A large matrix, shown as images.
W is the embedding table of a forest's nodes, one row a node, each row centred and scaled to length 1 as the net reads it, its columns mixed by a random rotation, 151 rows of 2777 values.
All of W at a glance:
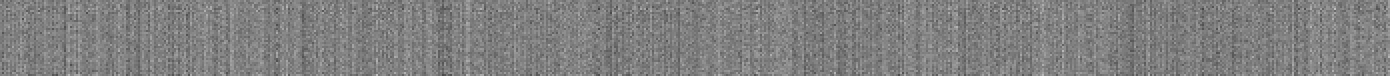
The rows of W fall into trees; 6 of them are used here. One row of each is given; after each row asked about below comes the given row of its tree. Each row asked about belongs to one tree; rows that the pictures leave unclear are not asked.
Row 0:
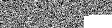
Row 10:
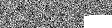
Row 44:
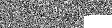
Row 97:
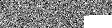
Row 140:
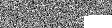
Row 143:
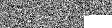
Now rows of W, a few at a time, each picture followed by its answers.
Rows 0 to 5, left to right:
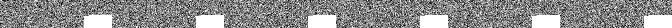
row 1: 97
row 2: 97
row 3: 140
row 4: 44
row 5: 140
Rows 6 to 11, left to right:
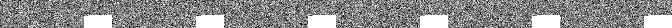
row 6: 0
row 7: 0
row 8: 10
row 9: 97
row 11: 140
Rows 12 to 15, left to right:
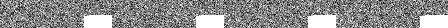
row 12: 10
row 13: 10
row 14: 97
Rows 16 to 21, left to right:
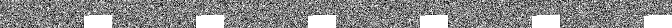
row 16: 97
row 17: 97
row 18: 97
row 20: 0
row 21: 0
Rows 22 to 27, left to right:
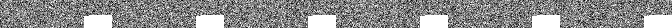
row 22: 0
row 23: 140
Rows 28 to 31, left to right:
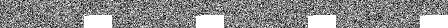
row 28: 10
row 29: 0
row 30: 143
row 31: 10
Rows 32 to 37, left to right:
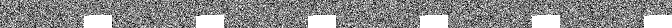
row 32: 10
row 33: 0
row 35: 143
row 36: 10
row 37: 10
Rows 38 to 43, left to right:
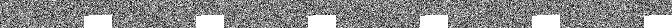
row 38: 0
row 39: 10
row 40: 143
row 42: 0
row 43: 143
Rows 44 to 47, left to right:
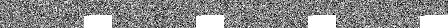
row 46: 97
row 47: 0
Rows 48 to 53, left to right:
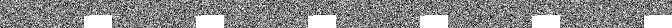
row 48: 97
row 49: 143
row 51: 140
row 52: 10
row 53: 97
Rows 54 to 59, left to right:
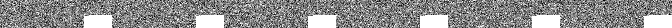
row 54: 10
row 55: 10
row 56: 97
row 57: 97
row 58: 0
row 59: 97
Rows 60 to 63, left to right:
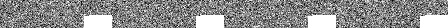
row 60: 10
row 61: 140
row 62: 0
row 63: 44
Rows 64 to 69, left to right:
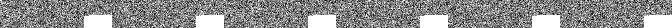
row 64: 0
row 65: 10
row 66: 0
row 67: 44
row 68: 97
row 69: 10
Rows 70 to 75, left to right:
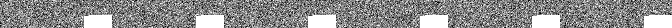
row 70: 0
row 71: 10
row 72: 0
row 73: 44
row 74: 97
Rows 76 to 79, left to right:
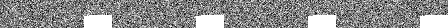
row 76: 10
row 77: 0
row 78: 97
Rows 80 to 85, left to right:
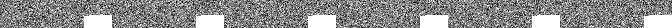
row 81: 10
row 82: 44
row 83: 143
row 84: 97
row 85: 0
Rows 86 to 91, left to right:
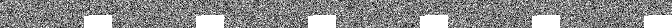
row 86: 143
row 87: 10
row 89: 0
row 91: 140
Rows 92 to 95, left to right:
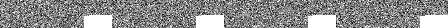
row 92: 44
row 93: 97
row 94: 0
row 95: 0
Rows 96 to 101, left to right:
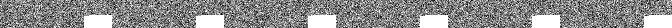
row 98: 10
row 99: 10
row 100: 10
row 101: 10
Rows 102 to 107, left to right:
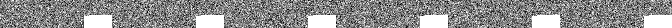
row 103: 44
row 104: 143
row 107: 44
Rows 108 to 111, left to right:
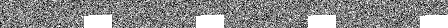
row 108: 0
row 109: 0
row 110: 10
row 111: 44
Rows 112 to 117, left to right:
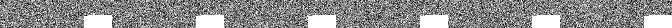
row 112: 44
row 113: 0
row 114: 44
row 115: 10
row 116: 140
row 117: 97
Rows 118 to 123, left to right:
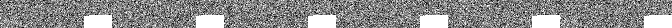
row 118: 97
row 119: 44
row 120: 97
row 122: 97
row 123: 97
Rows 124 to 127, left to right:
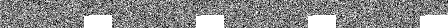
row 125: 10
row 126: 44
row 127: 0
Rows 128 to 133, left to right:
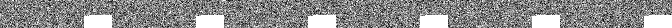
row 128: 97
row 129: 10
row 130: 0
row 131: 10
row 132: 0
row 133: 97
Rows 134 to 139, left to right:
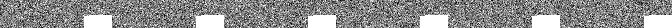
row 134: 10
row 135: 143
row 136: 97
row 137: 0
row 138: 97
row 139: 143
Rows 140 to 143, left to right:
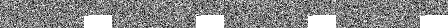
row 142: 10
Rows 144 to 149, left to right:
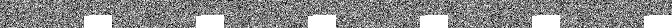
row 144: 97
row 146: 0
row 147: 0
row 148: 97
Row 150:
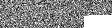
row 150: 97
